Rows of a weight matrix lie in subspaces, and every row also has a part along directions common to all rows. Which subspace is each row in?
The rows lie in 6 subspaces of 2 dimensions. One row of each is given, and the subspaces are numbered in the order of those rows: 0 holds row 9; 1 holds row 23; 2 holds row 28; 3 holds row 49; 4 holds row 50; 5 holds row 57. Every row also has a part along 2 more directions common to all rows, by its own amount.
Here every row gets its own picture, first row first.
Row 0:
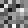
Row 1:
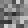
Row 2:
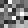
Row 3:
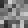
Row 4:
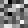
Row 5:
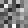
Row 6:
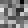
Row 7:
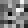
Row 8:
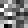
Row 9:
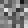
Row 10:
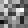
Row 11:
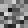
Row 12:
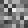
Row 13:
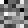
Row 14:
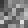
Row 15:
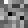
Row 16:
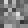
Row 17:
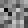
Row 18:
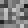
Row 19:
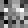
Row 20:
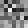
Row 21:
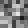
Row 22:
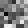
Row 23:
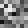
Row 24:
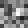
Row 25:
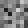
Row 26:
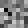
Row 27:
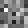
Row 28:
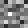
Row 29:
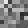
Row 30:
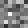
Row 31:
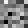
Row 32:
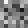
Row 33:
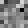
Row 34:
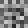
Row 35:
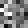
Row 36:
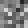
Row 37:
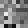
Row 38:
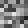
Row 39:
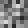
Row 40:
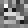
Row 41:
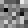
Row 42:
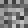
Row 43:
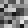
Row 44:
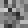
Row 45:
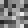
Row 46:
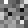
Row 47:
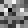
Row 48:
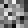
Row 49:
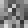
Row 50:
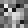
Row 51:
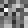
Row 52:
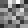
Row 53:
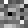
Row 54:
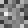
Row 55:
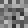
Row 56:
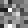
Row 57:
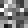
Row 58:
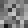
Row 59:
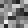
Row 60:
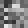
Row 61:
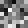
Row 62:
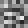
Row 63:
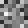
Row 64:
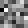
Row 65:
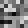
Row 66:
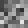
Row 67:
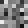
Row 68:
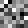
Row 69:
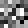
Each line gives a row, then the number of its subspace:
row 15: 2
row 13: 5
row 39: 1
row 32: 2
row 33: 5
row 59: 5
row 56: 4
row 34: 4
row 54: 5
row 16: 4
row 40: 4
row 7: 0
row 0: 1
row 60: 2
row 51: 0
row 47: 4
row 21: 1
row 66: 3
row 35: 5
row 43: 1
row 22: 1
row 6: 0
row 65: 1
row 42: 4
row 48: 1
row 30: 2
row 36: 0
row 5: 1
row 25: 0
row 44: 4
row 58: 3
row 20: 3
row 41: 0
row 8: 5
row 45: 5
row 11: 4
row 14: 3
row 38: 1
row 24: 1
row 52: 2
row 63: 5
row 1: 1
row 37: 1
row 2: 3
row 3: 3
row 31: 2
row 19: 2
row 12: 3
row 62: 4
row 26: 0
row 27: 0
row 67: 5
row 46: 2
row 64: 0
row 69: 3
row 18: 5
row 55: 4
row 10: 3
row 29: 3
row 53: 2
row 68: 3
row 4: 2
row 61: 4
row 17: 0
